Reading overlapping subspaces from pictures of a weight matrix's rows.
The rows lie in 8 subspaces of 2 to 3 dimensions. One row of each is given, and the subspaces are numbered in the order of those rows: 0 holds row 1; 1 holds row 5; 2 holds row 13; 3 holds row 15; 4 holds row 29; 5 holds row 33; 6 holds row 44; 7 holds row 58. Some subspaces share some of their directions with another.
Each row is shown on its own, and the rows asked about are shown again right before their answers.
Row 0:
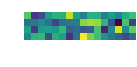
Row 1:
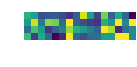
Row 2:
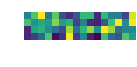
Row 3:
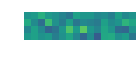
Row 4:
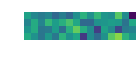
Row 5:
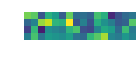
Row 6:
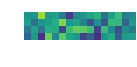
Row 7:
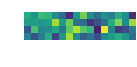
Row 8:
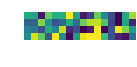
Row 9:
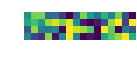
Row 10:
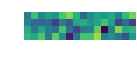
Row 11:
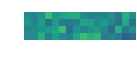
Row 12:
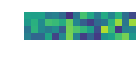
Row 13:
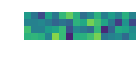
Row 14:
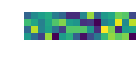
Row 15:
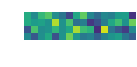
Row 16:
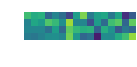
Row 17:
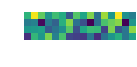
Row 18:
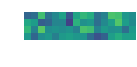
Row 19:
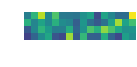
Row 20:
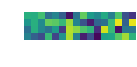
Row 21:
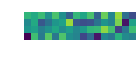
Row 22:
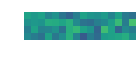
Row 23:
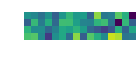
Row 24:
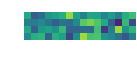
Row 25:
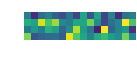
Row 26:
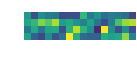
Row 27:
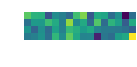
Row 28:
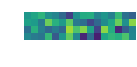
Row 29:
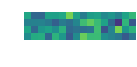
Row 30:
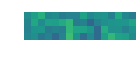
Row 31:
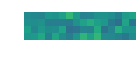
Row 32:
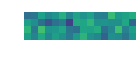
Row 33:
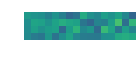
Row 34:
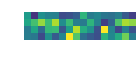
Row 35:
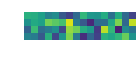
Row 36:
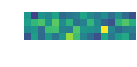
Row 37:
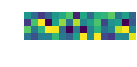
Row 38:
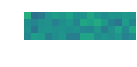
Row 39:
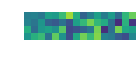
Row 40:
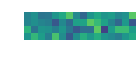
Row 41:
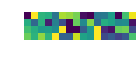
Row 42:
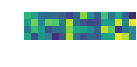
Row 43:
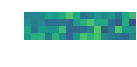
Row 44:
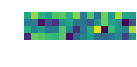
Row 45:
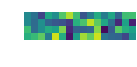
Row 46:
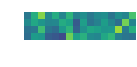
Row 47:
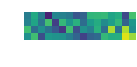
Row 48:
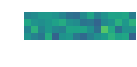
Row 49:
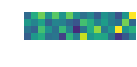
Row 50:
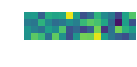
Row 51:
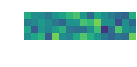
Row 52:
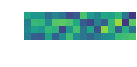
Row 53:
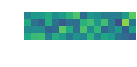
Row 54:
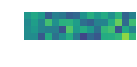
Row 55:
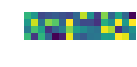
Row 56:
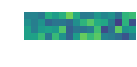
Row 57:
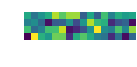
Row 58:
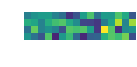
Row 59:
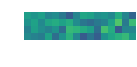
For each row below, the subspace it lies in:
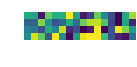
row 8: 1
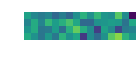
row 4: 2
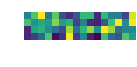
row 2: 2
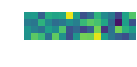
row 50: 1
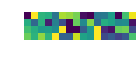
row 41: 4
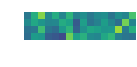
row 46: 2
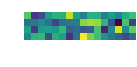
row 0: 4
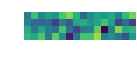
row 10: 6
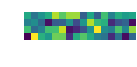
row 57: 6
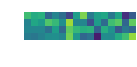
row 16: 7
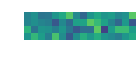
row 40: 3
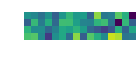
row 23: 2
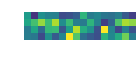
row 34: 6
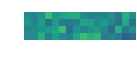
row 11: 3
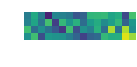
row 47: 3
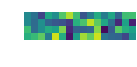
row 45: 2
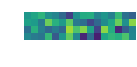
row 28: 5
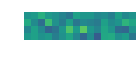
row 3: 5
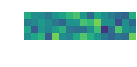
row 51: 7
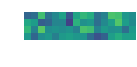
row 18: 1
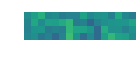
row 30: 2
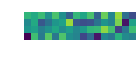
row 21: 6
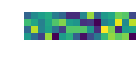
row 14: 7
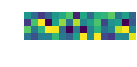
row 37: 5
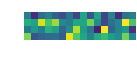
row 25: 6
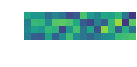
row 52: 5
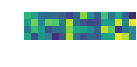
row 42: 0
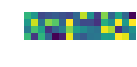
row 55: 0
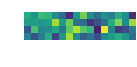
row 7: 3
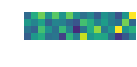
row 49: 2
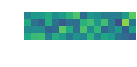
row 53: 5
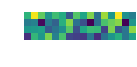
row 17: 6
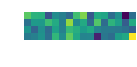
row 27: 7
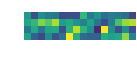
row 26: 6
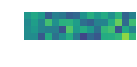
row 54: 3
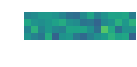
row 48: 7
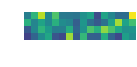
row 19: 2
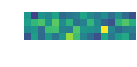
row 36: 6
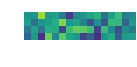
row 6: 0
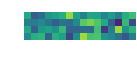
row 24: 4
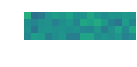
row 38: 4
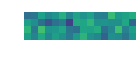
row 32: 1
